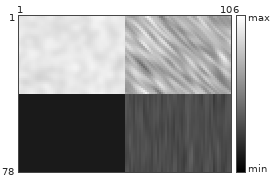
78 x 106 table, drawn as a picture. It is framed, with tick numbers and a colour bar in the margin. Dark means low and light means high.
It is made of 2 by 2 panels. Panel 1,1: very high, blotchy, faint in contrast. Panel 1,2: high, slanting down to the right. Panel 2,1: very low, flat. Panel 2,2: low, streaked downward, faint in contrast.
